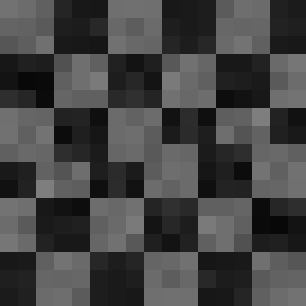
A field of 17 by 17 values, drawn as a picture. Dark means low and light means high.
Histogram: two levels. Grain: checkered. Symmetry: a half turn. Slope: none.
